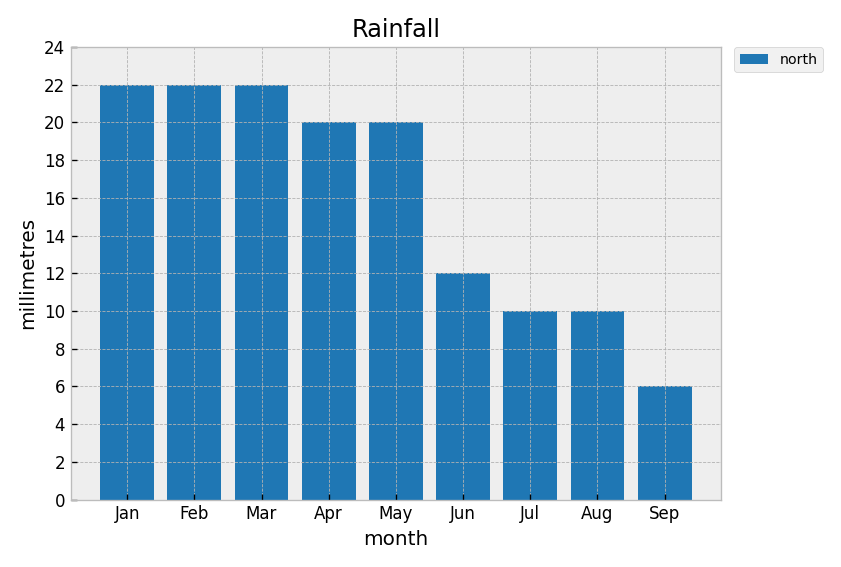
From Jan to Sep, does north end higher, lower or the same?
lower
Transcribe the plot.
Title: Rainfall
x-axis: month, ticks Jan Feb Mar Apr May Jun Jul Aug Sep
y-axis: millimetres, ticks 0 2 4 6 8 10 12 14 16 18 20 22 24
Legend: north
Values:
north: 22 22 22 20 20 12 10 10 6
